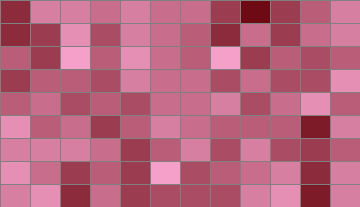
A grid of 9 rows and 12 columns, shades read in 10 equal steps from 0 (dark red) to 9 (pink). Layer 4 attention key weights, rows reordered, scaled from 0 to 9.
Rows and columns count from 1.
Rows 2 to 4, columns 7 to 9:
5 2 6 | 5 9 3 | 6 4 6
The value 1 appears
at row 6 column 11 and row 9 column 11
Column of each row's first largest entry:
2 3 3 12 11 1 1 6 2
